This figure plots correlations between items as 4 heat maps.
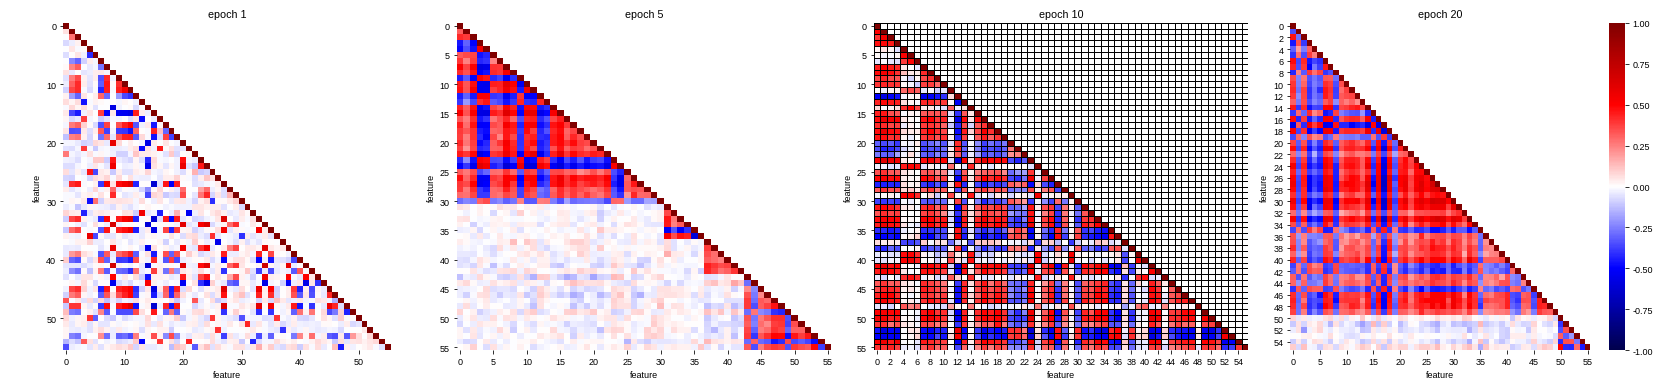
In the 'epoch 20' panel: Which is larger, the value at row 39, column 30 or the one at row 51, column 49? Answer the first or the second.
the first
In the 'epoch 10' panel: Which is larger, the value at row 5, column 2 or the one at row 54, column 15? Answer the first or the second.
the second
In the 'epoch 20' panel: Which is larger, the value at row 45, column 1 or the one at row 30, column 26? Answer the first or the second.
the second
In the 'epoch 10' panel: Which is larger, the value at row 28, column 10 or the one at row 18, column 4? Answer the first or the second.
the first
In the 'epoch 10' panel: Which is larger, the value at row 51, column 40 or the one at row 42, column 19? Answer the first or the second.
the second
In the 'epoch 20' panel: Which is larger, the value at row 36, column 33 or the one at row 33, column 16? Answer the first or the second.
the second
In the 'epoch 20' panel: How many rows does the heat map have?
56
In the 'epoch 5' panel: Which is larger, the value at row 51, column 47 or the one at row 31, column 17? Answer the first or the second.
the first
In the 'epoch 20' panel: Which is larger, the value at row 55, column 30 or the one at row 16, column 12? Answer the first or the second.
the second
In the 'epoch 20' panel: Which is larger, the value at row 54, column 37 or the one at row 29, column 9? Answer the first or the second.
the second
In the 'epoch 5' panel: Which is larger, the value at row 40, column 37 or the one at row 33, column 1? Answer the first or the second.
the first
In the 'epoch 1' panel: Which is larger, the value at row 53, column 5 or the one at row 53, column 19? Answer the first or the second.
the first
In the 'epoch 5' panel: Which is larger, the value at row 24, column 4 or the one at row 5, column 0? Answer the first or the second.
the first
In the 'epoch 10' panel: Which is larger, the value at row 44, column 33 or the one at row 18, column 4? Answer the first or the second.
the first
